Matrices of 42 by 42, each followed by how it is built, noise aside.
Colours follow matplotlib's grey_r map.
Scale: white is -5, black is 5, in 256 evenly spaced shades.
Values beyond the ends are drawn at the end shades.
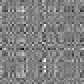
low rank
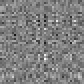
low rank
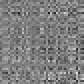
low rank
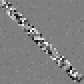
banded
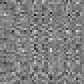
low rank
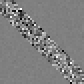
banded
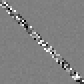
banded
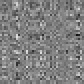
low rank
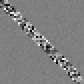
banded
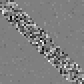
banded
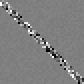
banded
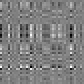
low rank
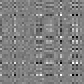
low rank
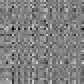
low rank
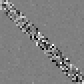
banded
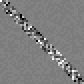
banded
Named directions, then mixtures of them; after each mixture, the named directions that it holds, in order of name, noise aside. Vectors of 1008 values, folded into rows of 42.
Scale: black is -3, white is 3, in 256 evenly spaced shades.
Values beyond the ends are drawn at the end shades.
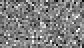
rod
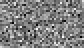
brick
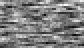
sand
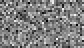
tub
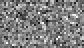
rod, tub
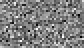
brick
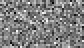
tub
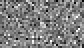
rod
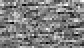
brick, sand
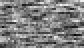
sand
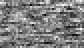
sand, tub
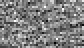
sand, tub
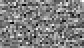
brick, sand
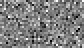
rod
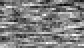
sand
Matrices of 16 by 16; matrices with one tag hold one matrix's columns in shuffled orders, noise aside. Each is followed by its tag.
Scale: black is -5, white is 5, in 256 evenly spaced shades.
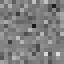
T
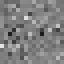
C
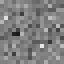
C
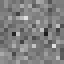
C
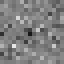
C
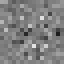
C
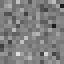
T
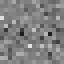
C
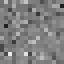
T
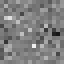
C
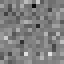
T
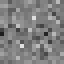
C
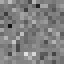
T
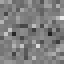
C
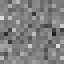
C
